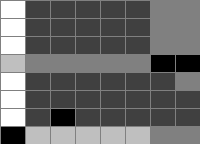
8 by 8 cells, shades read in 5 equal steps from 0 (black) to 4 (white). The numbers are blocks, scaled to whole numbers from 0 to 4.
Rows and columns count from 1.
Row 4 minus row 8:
3 -1 -1 -1 -1 -1 -2 -2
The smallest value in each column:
0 1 0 1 1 1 0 0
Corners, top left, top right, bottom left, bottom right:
4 2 0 2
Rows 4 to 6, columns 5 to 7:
2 2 0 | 1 1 1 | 1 1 1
